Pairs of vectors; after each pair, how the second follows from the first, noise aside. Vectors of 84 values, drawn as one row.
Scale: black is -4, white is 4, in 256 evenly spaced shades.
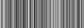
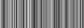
sign-scrambled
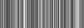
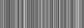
shrunk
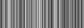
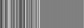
partly zeroed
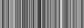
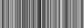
copied
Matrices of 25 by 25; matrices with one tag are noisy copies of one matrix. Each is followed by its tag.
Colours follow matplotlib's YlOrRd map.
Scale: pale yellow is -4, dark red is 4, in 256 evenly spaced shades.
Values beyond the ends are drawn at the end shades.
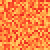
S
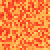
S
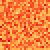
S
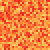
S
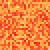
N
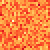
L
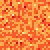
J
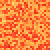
J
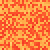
N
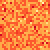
L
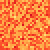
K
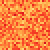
N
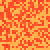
S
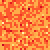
S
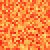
K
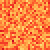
K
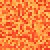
J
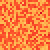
L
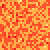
L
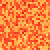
L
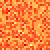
J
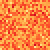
N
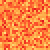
S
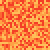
S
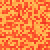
J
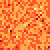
K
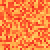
S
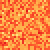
K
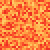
J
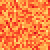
L
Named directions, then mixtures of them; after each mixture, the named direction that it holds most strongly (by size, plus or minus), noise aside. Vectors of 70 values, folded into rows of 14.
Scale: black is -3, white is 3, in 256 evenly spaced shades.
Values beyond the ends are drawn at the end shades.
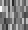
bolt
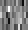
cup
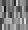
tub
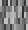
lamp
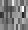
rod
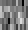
cup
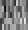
tub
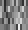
cup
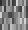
tub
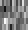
bolt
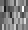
tub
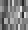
lamp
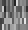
tub
